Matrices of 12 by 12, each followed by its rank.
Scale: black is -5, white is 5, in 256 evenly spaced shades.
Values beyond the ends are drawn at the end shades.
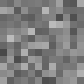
full rank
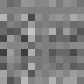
two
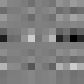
one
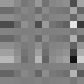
one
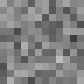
full rank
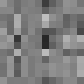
two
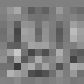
two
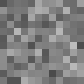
full rank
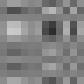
one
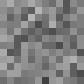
full rank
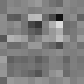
two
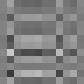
one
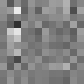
two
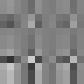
one
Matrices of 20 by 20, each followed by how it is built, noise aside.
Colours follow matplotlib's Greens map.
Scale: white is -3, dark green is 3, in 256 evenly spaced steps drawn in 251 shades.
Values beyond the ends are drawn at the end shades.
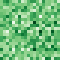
low rank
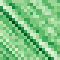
Toeplitz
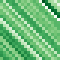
Toeplitz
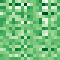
low rank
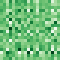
low rank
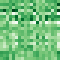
low rank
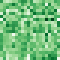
low rank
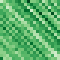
Toeplitz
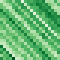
Toeplitz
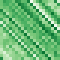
Toeplitz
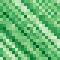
Toeplitz
